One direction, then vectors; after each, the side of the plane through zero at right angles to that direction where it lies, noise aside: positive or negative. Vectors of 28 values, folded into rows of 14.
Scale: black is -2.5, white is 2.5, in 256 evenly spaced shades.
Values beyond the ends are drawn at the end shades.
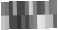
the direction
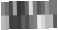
positive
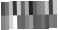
negative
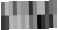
negative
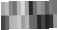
negative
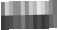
negative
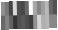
positive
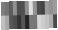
positive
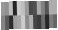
negative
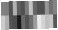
positive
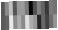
negative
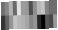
negative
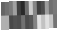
positive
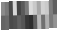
positive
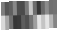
positive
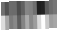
positive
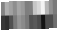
negative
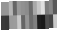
negative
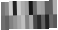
negative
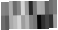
negative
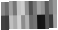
negative
